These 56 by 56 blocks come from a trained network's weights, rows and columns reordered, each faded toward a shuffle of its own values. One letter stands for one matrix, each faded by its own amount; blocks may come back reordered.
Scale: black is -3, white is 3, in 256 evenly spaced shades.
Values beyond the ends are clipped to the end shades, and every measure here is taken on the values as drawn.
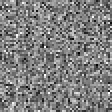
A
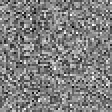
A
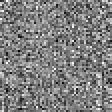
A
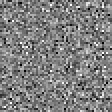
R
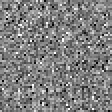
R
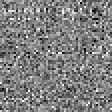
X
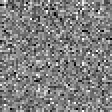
R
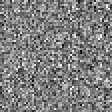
A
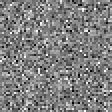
R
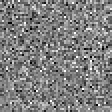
R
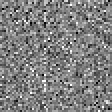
R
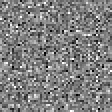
R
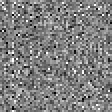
R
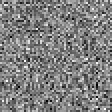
A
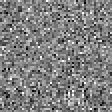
R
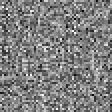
A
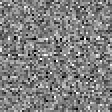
X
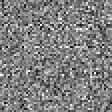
X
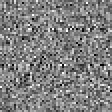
X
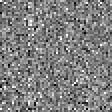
R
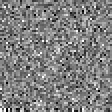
X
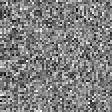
A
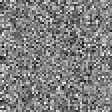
A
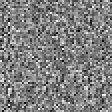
A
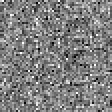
R
